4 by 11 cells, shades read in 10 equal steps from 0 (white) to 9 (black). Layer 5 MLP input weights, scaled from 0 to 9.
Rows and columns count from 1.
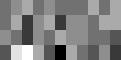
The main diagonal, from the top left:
5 3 7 3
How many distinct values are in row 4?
8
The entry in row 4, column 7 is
3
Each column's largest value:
6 5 7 5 6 9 5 5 6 5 7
